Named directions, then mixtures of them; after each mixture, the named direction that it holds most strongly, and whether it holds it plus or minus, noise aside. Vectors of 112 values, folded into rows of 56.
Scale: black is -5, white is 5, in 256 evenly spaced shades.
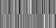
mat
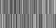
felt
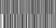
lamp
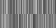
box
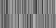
box, minus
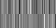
mat, plus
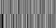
lamp, minus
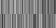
felt, minus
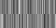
mat, minus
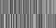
felt, plus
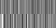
lamp, plus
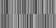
box, minus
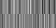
mat, plus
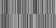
box, minus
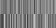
lamp, minus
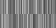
box, plus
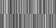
box, plus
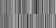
box, minus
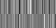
mat, plus
